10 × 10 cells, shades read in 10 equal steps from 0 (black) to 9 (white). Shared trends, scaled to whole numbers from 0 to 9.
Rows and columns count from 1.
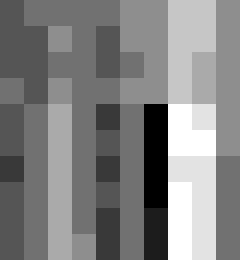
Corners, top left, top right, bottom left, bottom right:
3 5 3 4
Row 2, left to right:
3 3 5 4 3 5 5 7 7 5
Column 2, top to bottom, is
4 3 3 3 4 4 4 4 4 4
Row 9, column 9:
8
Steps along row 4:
down up down same up same up down down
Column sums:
30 37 54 41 28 43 22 81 75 46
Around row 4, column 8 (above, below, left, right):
7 9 5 6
